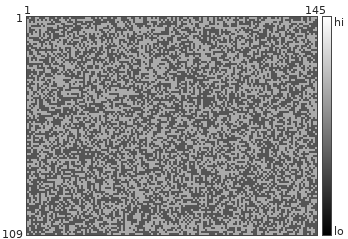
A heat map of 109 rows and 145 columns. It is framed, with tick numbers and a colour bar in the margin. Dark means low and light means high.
The histogram has two humps. No single row or column stands out from its neighbours. There are no regular stripes. On average the colour sits 50% of the way up the scale. No seam splits the table. The grain is fine, like static.
